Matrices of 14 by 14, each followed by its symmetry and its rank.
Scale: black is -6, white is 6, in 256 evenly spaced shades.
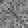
symmetric, full rank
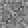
symmetric, full rank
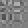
antisymmetric, rank two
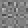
antisymmetric, rank two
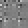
antisymmetric, rank two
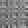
antisymmetric, rank two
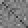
symmetric, full rank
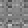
neither, rank two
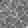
symmetric, full rank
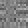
neither, rank two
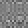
neither, rank two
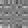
neither, rank two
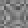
antisymmetric, rank two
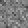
symmetric, full rank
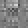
neither, rank two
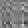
antisymmetric, rank two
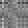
antisymmetric, rank two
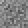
symmetric, full rank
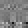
neither, rank two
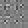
antisymmetric, rank two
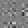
antisymmetric, rank two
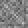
symmetric, full rank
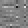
neither, rank two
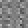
neither, rank two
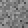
symmetric, full rank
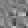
antisymmetric, rank two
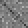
symmetric, full rank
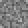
symmetric, full rank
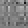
neither, rank two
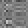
neither, rank two
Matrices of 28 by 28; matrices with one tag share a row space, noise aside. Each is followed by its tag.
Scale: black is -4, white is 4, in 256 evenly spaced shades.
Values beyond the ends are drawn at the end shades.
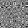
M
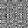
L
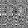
L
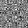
L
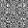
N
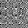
L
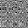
L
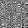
M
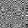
M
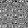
L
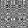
N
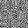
L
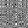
L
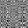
N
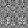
N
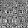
L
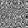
M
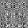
N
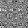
L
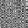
M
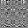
N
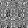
N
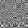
M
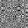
M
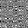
L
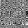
M
